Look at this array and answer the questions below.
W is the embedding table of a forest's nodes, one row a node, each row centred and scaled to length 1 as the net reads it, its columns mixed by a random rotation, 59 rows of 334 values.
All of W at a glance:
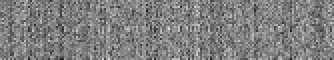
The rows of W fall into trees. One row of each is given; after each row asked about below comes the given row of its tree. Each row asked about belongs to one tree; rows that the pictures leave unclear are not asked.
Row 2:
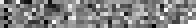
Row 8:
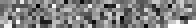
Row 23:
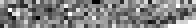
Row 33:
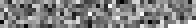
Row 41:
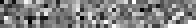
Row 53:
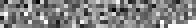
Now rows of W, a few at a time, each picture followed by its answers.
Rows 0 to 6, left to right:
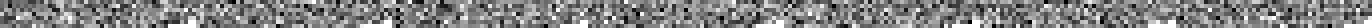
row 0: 2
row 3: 23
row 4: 53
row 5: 8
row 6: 2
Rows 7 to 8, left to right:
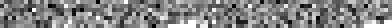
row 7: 2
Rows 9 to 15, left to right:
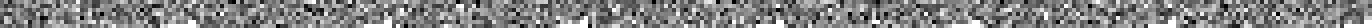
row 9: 41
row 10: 53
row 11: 8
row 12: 53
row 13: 41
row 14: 53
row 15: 53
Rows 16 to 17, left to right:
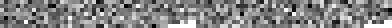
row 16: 2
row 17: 53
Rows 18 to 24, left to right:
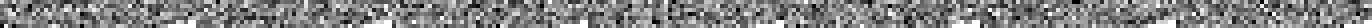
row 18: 8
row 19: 23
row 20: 33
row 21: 41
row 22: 8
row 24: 53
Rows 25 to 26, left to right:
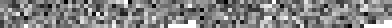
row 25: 53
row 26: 2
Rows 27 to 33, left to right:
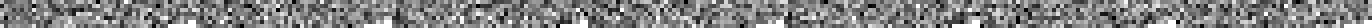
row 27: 2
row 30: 2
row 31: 2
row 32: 23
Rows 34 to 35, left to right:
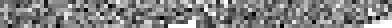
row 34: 53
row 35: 23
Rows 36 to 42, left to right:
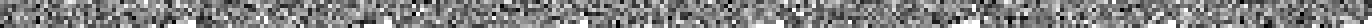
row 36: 23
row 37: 2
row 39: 41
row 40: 23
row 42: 8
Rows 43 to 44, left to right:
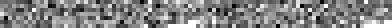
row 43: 2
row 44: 8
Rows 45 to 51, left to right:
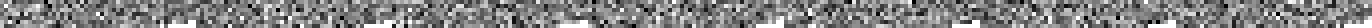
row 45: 53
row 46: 2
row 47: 8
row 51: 53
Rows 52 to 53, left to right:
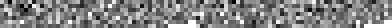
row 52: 33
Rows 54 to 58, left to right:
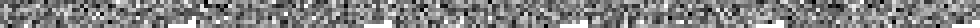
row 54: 53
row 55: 33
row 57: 41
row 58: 2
